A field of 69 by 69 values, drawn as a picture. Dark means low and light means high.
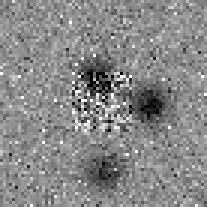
Roughest part: centre. Odd rows or columns: none. Mirror symmetry: none. Stripes: none. Slope: none. Dips: three. Odd patch: rougher, in the centre.
